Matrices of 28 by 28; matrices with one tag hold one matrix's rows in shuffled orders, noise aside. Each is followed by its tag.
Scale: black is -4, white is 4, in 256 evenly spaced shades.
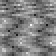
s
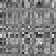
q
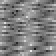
s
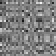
q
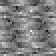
s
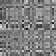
q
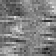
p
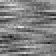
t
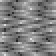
s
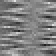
p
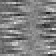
p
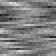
t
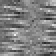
p
